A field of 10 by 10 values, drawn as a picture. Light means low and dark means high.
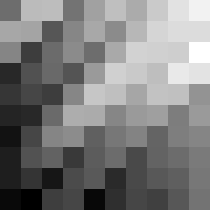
Values change most from cell to cell in the top left. The field climbs toward the bottom left. Streaks slant up to the right. The halves do not mirror each other.
